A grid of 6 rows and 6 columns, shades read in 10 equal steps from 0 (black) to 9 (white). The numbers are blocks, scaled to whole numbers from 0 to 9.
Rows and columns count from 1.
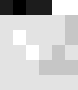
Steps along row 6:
same same same same same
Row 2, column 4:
8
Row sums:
21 47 48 48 45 48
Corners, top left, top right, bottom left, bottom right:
1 9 8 8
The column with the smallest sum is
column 4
